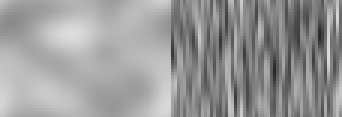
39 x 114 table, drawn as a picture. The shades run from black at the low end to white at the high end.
It is made of 1 by 2 panels. Panel 1,1: high, smooth. Panel 1,2: middling, streaked downward, strong in contrast.
